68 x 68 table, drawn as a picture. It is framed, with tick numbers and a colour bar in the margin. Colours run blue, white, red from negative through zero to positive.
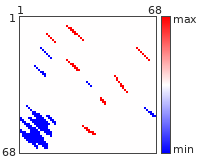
Mirror symmetry: none. Dips: one, in the bottom left. Roughest part: bottom left. Grain: diagonal, down to the right. Ninth with the lowest average: bottom left. Odd rows or columns: none.
